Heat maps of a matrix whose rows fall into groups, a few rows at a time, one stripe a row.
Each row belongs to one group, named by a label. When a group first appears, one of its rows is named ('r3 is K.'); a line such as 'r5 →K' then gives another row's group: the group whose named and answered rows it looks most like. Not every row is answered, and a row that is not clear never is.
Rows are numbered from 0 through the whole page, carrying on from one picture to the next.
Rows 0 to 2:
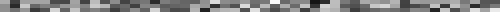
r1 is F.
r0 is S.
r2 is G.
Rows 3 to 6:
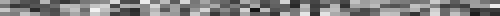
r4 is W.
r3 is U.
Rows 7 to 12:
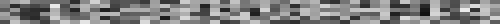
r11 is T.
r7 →T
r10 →U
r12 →W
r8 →G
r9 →T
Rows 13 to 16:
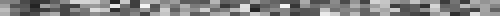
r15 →F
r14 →U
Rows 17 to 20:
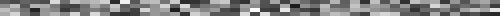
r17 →W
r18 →U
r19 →U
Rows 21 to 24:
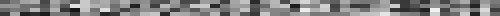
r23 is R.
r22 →F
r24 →T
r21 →R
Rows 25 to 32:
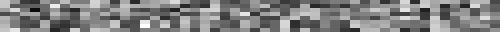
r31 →U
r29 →T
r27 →T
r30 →U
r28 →R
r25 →W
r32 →F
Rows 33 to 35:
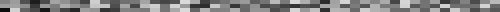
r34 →W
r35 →T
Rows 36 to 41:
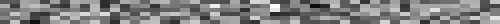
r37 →S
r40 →G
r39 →W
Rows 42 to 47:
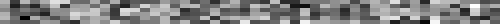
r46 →F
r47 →U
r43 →G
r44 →W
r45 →W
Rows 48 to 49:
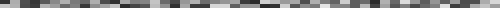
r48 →T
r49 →U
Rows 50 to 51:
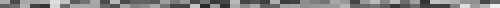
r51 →G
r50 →S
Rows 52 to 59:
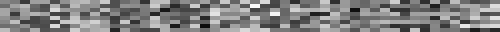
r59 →F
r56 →G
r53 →G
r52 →F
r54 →R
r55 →S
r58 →G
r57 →W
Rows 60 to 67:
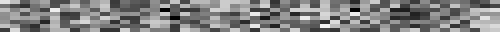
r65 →W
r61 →F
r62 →R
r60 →F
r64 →R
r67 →T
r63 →U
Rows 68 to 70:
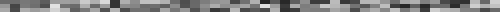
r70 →S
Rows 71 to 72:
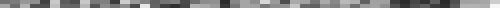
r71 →R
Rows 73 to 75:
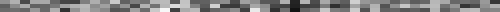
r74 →W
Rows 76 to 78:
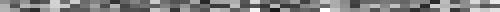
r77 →S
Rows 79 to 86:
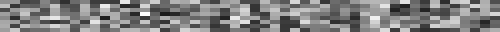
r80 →R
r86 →T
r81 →R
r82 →R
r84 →F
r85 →S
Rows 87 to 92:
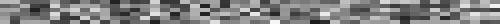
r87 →T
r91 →R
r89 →F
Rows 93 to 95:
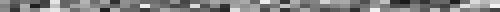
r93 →R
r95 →S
